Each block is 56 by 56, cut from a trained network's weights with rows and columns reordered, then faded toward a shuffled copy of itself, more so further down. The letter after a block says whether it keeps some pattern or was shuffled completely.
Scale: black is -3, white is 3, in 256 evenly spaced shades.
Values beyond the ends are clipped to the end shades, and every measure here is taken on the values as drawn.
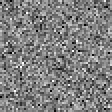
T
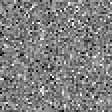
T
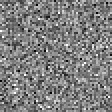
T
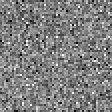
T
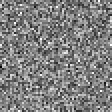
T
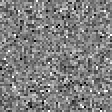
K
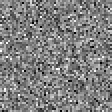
T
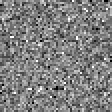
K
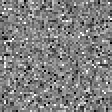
T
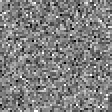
T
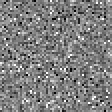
K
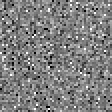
K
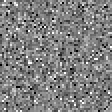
T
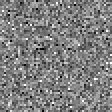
T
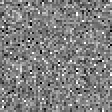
K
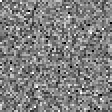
T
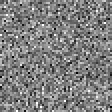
T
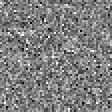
T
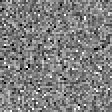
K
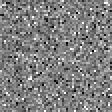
T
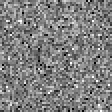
T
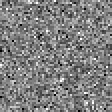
T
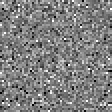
K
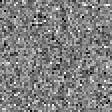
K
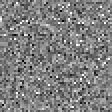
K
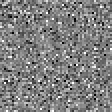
K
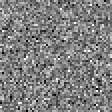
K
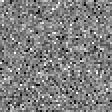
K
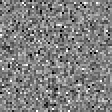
K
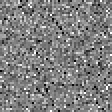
T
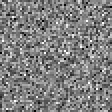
T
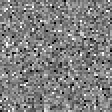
K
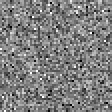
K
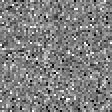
T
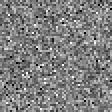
T
